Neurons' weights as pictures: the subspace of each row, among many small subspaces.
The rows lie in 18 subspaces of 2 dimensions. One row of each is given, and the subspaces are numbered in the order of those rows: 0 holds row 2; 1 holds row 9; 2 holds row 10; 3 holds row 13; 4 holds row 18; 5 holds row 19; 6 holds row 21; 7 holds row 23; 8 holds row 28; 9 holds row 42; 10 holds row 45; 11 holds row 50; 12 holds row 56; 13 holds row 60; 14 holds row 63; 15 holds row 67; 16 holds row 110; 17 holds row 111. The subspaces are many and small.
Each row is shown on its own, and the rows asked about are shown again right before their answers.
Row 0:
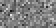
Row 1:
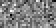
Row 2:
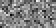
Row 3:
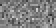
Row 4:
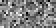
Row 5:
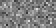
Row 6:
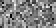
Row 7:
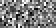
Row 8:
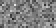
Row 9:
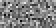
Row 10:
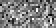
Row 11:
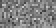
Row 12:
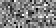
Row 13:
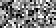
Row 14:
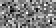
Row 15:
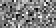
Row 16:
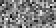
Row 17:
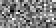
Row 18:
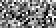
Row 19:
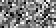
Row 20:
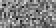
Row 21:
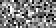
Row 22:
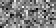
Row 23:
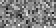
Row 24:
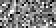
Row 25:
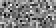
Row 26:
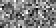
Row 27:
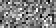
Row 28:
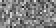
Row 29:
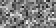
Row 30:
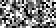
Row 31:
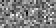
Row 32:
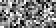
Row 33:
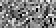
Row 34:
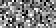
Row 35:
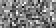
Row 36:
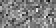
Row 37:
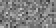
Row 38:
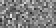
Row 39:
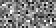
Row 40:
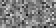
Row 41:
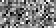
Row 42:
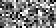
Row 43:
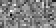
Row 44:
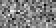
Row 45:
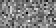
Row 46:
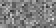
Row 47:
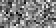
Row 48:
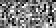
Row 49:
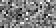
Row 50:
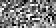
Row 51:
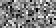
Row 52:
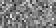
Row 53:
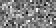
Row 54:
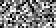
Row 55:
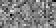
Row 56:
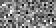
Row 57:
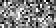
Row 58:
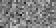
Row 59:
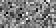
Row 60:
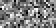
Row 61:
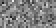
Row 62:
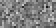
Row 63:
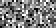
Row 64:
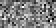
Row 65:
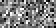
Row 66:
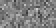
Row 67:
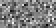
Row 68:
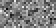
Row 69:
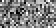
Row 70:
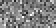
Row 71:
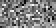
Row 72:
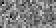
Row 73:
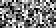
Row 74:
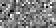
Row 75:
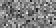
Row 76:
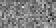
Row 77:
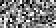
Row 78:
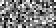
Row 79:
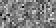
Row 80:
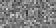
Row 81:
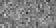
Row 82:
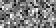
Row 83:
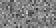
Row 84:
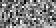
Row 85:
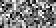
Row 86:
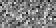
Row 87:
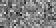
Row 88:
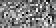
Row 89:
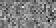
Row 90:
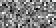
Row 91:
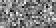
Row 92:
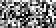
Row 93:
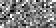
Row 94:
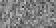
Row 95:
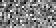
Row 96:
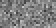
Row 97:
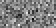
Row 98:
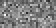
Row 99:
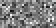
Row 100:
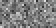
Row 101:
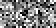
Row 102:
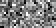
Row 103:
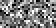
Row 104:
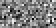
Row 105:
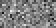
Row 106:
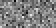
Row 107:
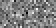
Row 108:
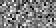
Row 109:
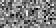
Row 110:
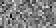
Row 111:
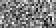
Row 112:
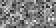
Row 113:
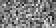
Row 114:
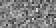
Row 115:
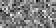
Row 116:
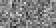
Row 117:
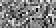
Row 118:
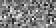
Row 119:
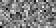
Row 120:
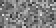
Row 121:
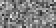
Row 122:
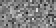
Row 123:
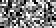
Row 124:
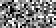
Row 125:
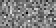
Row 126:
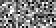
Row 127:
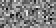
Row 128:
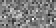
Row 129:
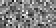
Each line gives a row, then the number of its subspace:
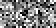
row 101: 9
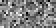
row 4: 11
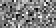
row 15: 13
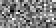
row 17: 6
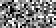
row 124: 3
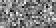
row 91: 5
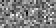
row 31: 10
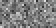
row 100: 6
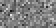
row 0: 12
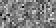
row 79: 4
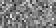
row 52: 16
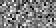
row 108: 13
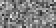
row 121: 9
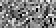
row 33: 2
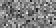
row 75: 3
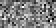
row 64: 4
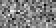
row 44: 6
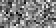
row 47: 5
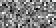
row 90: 0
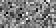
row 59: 5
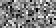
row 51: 3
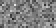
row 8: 13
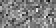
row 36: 2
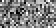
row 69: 1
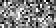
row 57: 1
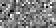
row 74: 12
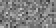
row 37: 17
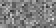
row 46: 15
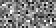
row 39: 12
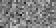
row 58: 17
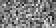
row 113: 17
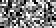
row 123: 11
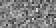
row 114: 15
